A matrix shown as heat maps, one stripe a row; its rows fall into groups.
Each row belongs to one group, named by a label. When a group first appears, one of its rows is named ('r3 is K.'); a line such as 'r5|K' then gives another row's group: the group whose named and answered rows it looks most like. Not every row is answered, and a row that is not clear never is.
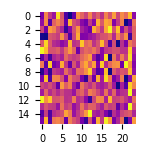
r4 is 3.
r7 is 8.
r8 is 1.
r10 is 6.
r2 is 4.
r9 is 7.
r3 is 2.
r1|7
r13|6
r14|1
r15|7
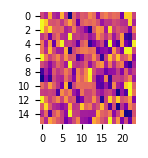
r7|7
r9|1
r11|6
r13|3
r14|7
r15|4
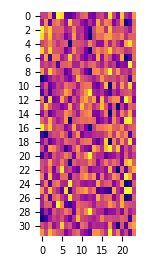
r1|7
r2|4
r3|4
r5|4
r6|7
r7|6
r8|4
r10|1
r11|1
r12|8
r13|3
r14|1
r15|8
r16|4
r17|2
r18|1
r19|4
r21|8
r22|6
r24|7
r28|1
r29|2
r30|6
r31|4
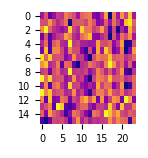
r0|1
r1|8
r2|3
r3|1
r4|7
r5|7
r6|4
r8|7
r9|4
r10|7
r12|8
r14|4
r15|2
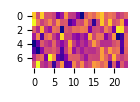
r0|4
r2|8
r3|7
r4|2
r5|2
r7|3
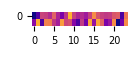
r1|7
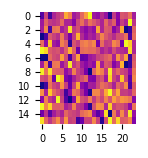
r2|7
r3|2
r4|8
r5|3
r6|2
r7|7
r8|4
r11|4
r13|4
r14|1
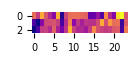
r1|2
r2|2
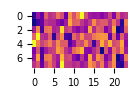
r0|1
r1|2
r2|7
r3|3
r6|7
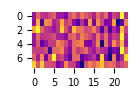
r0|6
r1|7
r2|3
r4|1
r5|6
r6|6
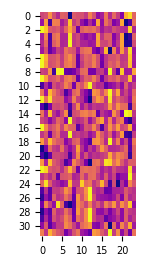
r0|8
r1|7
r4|7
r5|1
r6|3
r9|3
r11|4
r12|4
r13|2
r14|8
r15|7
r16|3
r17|7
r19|2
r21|4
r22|3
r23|6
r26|1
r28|1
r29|1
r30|1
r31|4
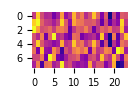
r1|3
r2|3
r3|6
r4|3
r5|8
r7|7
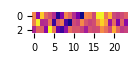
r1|3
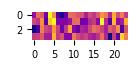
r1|6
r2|2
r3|6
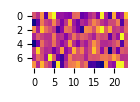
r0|6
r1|2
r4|2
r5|3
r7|8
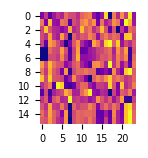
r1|8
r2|3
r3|8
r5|2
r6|2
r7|4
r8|8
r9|4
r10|6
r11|1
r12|7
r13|8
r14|8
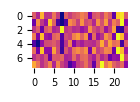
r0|8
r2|7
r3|8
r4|2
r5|8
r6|6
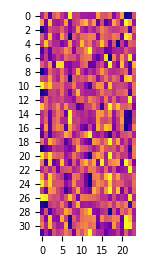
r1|8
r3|8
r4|3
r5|1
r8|2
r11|2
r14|7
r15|7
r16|7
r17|1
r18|4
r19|2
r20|4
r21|8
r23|4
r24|4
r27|2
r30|8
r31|1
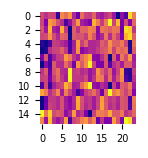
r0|6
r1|4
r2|8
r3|8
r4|2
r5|2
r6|1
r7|1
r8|7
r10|1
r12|2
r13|2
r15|8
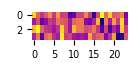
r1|1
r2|3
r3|7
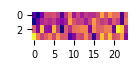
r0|2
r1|2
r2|8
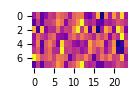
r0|1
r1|1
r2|8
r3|6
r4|7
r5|7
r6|3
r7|1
